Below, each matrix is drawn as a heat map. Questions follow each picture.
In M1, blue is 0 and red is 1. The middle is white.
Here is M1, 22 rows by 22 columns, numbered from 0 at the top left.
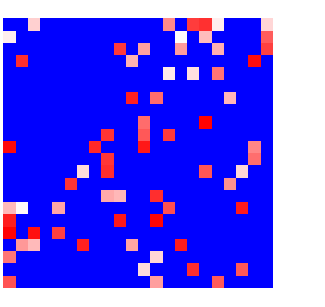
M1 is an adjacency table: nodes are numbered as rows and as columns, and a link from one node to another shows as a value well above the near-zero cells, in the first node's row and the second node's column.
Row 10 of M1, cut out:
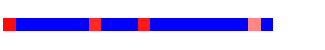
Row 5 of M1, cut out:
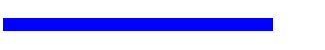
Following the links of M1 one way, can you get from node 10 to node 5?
yes
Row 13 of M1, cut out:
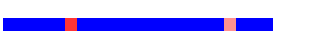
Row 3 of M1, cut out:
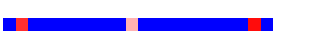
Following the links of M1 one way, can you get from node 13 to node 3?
no
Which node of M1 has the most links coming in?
node 0
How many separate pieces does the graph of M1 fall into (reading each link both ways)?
1
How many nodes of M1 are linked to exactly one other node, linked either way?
2
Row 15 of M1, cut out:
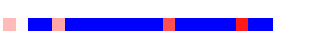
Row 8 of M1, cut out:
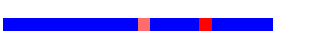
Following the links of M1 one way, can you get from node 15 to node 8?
yes
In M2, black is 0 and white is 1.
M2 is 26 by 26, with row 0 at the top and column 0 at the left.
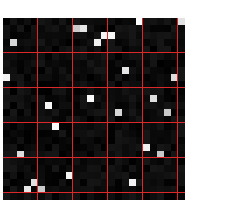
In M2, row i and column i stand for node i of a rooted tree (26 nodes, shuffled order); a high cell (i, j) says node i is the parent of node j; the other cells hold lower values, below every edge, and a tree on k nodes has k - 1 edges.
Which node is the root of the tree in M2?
8
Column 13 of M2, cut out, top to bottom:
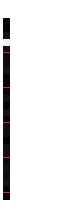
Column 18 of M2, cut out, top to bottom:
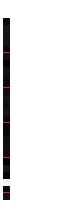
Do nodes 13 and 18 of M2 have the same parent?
no
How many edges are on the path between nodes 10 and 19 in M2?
6
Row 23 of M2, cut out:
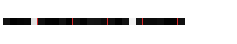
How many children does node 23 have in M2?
2
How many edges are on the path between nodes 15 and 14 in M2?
2
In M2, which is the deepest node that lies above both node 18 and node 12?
3
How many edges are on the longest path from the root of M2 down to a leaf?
6
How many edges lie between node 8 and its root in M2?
0
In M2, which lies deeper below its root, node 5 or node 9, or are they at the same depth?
node 9
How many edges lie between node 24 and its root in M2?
1
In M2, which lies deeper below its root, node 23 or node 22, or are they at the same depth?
node 23
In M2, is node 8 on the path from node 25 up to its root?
yes
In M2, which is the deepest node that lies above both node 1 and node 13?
3
